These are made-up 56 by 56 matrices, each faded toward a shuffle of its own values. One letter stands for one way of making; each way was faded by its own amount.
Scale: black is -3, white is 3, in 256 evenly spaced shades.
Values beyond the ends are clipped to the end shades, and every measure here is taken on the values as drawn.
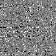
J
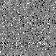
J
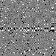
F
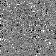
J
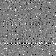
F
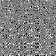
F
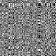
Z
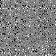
J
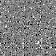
J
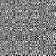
Z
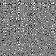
F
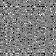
F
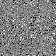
J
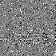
J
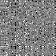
F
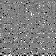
F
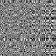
Z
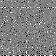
F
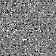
J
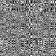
Z
